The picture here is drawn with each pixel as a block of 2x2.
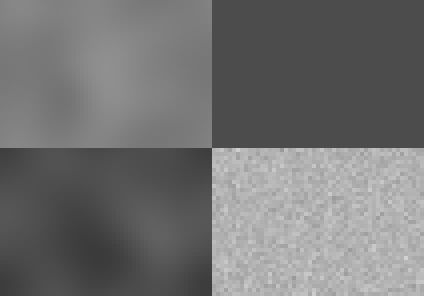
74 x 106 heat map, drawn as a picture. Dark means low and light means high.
The table splits into 2 rows of 2 panels. Panel 1,1: middling, smooth, faint in contrast. Panel 1,2: low, flat. Panel 2,1: low, smooth, faint in contrast. Panel 2,2: high, fine-grained, faint in contrast.
